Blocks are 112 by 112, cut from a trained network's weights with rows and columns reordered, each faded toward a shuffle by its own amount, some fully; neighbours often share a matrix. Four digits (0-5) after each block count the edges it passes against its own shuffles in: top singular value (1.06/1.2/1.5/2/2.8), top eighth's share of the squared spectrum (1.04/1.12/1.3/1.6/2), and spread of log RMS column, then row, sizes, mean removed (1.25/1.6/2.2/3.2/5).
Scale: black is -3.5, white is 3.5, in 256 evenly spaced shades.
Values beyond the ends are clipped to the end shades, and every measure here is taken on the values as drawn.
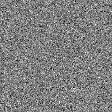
2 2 1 1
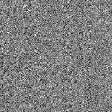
3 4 3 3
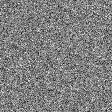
2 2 0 0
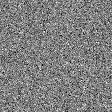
0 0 0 0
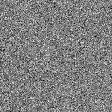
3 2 0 0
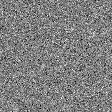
1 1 0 0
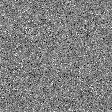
0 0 0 0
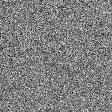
0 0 0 0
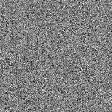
3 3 1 1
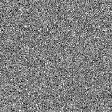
2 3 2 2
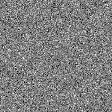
2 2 1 1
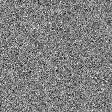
1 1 0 0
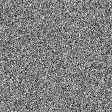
0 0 0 0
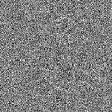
3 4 2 2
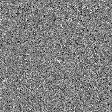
2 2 1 1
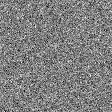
0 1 0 0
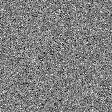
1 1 0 0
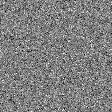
1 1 0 0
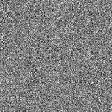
3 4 2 1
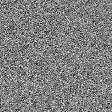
2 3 1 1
